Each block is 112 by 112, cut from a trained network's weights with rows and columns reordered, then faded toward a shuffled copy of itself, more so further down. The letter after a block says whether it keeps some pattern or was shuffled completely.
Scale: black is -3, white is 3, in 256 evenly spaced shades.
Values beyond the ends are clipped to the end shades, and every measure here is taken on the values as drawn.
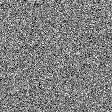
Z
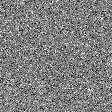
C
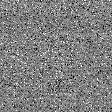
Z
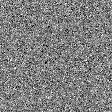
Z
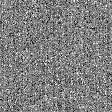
Z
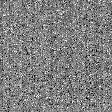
Z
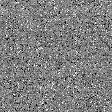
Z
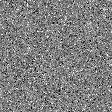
C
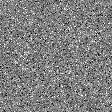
C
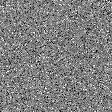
C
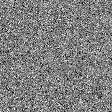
C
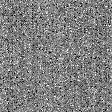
Z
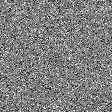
C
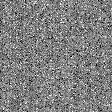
Z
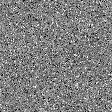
C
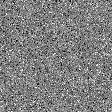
C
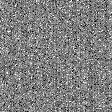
Z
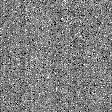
Z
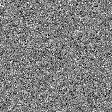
Z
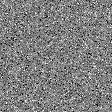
C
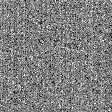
Z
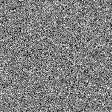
Z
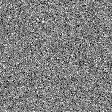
Z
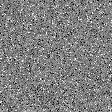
C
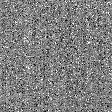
Z
